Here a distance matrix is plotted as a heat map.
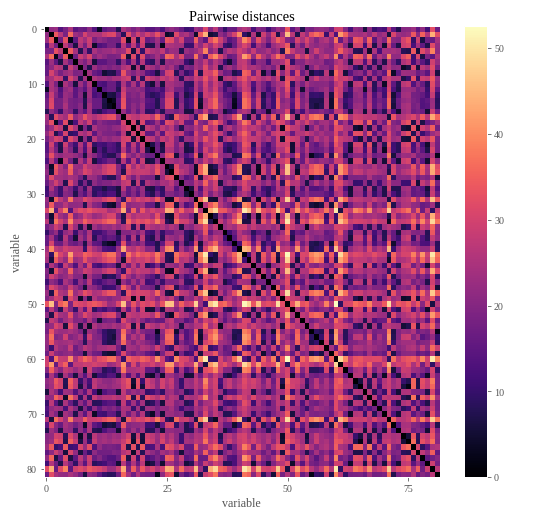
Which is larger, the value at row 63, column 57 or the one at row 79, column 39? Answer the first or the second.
the first
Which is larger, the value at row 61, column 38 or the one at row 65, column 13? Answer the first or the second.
the first
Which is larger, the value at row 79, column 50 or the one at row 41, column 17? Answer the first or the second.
the second
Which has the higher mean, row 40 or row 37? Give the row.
40
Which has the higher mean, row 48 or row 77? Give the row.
48
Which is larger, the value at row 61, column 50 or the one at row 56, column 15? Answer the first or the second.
the second
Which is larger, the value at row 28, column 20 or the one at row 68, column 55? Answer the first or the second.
the second
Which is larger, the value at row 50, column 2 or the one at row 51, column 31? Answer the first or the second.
the second
